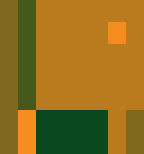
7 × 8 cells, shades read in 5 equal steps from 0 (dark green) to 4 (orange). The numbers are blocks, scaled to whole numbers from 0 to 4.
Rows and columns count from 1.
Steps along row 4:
down up same same same same same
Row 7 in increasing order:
0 0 0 0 2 2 3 4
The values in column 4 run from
0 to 3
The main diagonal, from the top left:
2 1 3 3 3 0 3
